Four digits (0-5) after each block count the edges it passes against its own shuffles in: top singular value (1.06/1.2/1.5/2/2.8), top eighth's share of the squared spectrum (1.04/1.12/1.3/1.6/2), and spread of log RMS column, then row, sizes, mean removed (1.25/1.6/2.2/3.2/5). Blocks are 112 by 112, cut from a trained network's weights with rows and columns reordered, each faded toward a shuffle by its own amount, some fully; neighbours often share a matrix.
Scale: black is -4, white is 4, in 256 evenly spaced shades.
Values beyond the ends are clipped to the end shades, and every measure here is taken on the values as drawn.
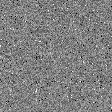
2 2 1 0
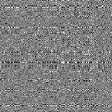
5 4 2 4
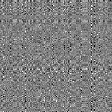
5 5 3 3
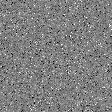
0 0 0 0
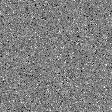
0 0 0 0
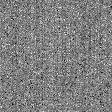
3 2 0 0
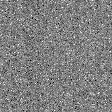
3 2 0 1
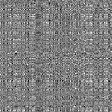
5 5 2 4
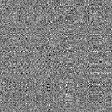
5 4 2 3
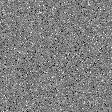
0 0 0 0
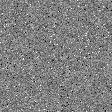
1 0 0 0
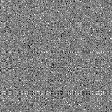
4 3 1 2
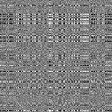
5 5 3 4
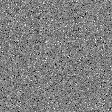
3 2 0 0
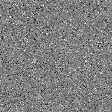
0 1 0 0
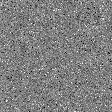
1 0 0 0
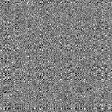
5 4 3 3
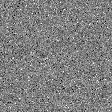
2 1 0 0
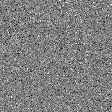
2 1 0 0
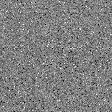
2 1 0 0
